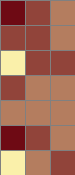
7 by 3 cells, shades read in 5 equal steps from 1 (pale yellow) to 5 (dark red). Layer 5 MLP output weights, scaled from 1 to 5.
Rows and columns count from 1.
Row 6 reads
5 4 3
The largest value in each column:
5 4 4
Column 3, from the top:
3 3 4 3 3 3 4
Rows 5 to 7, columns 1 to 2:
3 3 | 5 4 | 1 3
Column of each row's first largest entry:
1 1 2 1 1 1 3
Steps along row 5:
same same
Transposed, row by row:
5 4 1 4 3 5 1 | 4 4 4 3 3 4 3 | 3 3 4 3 3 3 4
